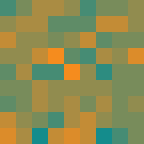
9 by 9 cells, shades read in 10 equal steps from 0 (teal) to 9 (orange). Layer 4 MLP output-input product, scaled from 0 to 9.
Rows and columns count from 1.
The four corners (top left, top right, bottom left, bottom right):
2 5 8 4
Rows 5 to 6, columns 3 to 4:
2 2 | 6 5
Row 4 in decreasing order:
9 8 7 6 5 5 5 3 2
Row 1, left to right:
2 4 6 6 5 2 4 4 5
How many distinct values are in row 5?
7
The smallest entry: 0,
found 2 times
